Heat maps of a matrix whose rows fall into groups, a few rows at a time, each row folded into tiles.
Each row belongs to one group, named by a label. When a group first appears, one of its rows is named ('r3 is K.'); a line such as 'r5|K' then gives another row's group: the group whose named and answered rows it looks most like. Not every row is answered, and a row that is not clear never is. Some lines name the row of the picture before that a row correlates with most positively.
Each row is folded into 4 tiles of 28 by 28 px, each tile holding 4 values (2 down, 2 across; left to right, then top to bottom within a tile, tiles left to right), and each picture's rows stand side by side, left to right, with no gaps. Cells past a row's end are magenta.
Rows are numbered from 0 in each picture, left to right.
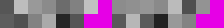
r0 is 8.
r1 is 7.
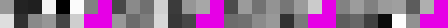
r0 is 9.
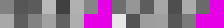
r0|9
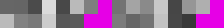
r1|8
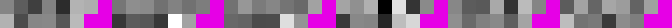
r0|9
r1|7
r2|7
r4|9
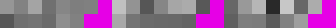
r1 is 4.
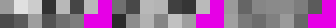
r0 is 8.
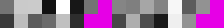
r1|7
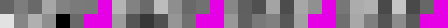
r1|4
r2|9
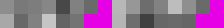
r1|4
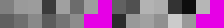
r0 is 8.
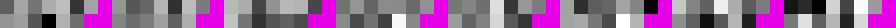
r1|9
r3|7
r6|4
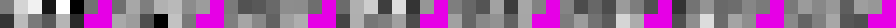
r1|7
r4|9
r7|8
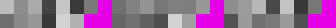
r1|7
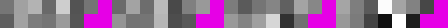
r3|4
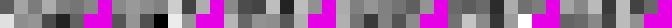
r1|7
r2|9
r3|4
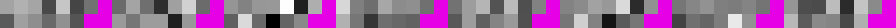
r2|7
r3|4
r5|7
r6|7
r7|9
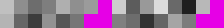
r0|4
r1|4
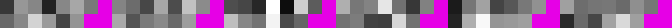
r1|9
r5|7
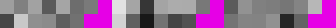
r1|4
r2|8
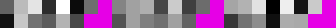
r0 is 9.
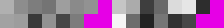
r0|4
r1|4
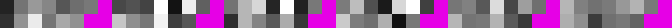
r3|4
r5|4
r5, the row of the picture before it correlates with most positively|1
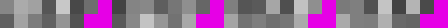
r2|9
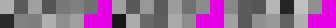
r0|7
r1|7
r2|9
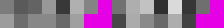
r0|9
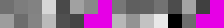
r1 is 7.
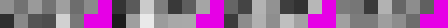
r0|7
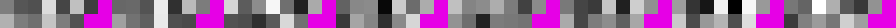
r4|4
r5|9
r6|9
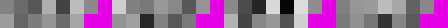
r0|9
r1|4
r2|9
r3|7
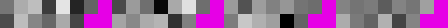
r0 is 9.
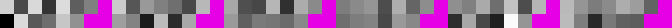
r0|7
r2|9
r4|7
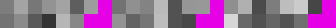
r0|7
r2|4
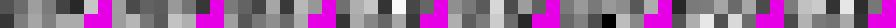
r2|9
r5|7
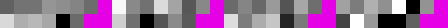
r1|4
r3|7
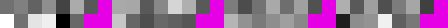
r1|4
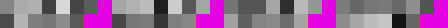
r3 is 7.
